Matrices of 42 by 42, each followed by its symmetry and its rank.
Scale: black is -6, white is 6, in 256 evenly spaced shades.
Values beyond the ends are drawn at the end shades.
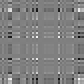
symmetric, rank one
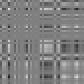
symmetric, rank one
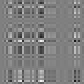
neither, rank one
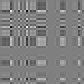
symmetric, rank one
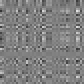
neither, rank two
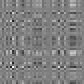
neither, rank two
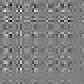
antisymmetric, rank two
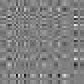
antisymmetric, rank two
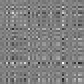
symmetric, rank two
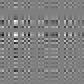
neither, rank one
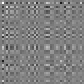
symmetric, rank two
